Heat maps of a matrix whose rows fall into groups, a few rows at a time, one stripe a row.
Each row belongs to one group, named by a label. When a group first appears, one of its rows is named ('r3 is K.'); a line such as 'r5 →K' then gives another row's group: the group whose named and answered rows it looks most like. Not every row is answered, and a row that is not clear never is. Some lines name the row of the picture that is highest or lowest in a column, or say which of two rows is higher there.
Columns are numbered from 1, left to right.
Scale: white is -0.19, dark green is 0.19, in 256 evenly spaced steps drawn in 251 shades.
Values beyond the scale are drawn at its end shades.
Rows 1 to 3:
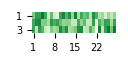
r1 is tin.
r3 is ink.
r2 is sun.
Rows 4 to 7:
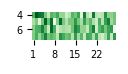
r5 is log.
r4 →sun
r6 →sun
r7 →tin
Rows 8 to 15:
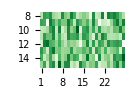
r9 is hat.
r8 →sun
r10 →log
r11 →tin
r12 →sun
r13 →tin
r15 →hat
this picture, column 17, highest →13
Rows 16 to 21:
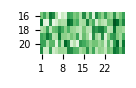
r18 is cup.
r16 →tin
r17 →ink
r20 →hat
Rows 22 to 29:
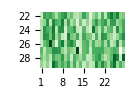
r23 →cup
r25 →tin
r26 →sun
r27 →log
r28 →cup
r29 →cup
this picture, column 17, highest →25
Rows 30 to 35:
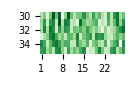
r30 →log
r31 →hat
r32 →hat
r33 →tin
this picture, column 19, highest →33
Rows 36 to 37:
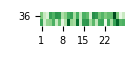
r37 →log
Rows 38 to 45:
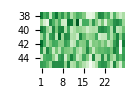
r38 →cup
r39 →log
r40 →cup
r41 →hat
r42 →hat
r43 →ink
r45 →cup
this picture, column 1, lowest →44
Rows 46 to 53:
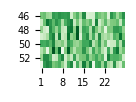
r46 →cup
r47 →tin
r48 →log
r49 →log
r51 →log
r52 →sun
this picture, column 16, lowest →46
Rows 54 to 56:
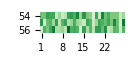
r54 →tin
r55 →ink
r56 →tin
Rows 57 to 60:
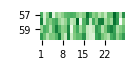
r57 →ink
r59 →cup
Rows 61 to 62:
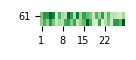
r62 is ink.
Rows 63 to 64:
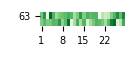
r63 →hat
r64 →cup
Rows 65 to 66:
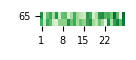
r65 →ink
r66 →ink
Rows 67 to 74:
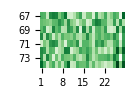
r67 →hat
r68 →cup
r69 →tin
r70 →ink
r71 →tin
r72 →hat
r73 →ink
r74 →hat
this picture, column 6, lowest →72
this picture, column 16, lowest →68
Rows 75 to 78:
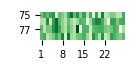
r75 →tin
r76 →cup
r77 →log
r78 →cup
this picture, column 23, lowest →76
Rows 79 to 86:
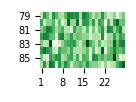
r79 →tin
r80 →log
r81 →sun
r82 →sun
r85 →log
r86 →hat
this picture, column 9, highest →86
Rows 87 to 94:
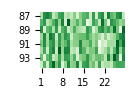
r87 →sun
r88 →cup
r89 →ink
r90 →hat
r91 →hat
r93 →ink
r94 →log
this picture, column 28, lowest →87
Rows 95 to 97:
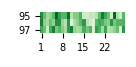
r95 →cup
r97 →tin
